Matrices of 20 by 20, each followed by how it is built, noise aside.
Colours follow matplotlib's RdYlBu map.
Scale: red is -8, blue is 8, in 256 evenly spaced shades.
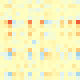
low rank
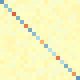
diagonal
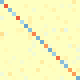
diagonal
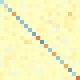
diagonal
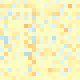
low rank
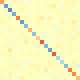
diagonal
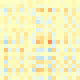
low rank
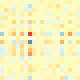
low rank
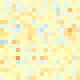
low rank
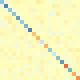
diagonal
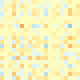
low rank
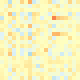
low rank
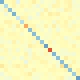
diagonal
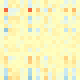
low rank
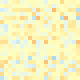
low rank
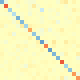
diagonal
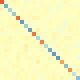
diagonal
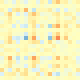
low rank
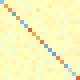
diagonal
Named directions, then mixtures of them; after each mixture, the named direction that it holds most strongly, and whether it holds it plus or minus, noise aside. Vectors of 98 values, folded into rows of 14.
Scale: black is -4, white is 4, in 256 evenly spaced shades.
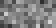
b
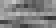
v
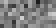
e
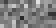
e, minus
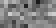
e, plus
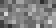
b, plus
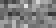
e, minus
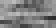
v, plus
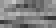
v, plus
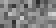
e, plus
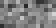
e, plus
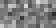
e, minus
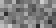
b, minus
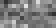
e, minus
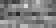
v, minus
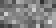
b, plus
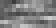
v, minus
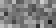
b, minus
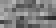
v, plus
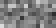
e, minus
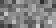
b, plus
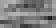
v, plus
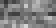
v, minus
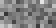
b, minus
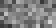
b, plus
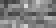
v, minus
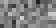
e, plus
